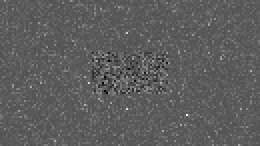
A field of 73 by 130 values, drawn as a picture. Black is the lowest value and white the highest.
Roughest part: centre. Histogram: skewed, a long tail of high values. Mirror symmetry: none. Odd patch: rougher, in the centre.
